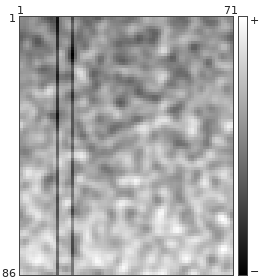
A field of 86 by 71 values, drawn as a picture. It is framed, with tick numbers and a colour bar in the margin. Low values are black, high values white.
Columns 13 and 18 differ from the columns beside them. No regular stripes run through it. The field climbs toward the bottom.
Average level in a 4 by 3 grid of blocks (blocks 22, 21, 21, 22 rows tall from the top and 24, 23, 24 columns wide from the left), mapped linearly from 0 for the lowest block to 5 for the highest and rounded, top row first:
0 1 1
2 2 3
3 3 4
4 5 5
